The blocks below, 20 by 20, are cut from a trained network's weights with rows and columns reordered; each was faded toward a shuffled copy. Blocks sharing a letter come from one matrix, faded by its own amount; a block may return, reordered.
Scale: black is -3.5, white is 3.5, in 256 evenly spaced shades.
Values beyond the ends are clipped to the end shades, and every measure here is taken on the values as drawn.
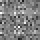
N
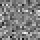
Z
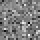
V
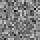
Z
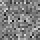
Z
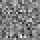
Z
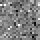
V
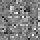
V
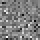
V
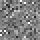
V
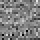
N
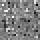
N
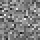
Z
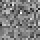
Z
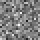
Z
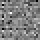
N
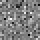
V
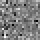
N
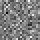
Z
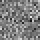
Z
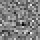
Z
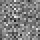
Z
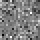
V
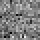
N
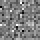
N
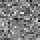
Z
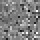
N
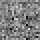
N
